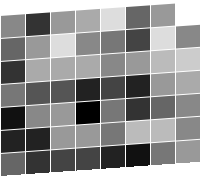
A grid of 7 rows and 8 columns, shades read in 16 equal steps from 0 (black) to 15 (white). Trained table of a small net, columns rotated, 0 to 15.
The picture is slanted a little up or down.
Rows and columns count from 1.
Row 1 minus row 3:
5 -7 -1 0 5 -3 -2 3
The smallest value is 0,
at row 5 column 4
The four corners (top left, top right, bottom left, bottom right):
8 15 6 9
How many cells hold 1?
2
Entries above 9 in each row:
3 2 5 1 0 2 0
